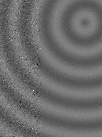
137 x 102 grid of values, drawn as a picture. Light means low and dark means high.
The right part is calmer, past a seam about 40% of the way across. There is no overall slope. Concentric rings centre on the top right. On average the colour sits 60% of the way up the scale.
